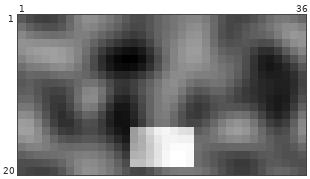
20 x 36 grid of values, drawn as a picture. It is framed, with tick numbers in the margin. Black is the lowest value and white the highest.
Odd patch: higher, in the bottom middle. Roughest part: bottom middle. Grain: blotchy. Ninth with the highest average: bottom middle. Average level on the scale: 40%.
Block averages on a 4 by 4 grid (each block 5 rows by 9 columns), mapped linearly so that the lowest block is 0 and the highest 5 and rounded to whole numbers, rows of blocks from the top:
3132 | 3030 | 2131 | 3452
